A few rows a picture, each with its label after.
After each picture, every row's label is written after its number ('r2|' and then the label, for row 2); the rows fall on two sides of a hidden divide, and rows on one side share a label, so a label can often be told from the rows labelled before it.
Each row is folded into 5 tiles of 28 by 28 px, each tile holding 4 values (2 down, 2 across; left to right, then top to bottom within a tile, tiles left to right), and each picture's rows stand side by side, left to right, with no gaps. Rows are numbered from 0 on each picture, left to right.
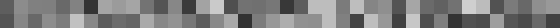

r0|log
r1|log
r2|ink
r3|log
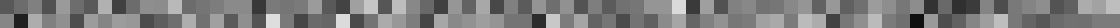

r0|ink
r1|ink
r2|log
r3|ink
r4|log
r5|log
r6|ink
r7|log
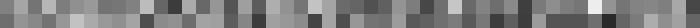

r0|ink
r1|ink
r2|log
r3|log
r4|log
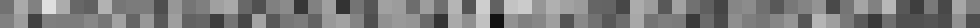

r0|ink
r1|log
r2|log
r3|ink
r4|log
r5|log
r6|log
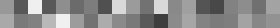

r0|log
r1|ink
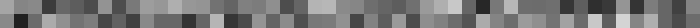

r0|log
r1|log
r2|log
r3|log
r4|ink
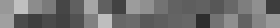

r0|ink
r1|log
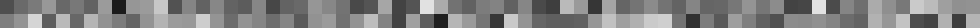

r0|ink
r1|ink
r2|ink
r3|ink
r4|ink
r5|log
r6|ink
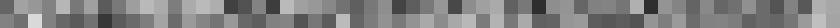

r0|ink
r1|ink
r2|ink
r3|ink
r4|log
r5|log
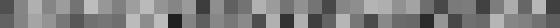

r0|ink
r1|log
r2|log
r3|log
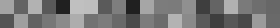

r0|log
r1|log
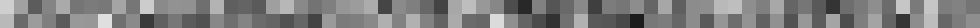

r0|ink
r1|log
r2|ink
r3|log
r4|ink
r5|ink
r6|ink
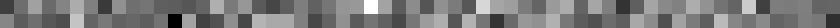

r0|log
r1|log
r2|ink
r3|ink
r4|log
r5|log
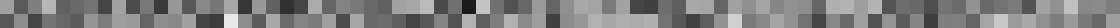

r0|log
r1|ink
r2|log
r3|log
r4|ink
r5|ink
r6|log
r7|ink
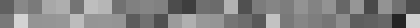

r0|ink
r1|ink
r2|ink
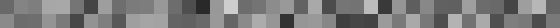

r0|ink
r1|log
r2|log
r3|ink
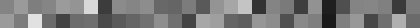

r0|ink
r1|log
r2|log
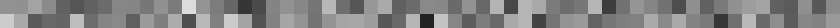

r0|log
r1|ink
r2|ink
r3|ink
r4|log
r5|ink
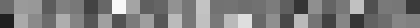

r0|log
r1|ink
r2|log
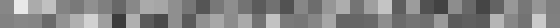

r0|ink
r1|ink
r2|ink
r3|log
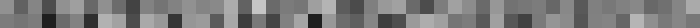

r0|log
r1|log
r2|log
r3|log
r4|log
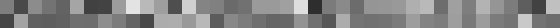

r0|log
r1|ink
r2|ink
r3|ink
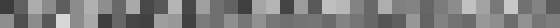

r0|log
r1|log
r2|ink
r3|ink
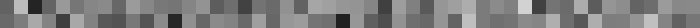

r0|ink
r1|log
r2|log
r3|ink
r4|ink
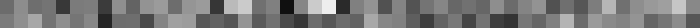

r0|log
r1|ink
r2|log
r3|log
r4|log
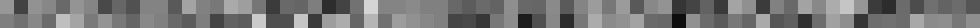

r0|log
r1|log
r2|log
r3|log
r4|ink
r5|log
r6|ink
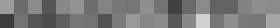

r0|log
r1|ink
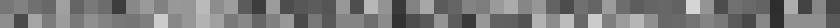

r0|ink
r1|ink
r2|ink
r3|log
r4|ink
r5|log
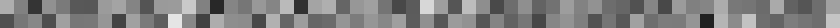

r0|ink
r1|ink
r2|log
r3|ink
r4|log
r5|ink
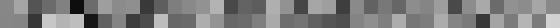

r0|log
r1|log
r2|log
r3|ink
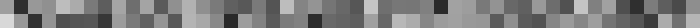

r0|log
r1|log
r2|log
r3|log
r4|ink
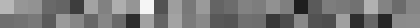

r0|log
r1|log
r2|log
